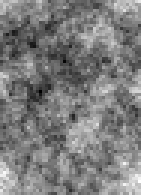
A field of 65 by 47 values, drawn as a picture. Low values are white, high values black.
No row or column stands out. Neither half mirrors the other. The texture is blotchy. The bottom right is the ninth with the lowest average. There are no regular stripes.
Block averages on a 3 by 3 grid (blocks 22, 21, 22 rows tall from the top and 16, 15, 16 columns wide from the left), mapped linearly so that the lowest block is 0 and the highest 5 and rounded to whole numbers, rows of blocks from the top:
552 / 542 / 120
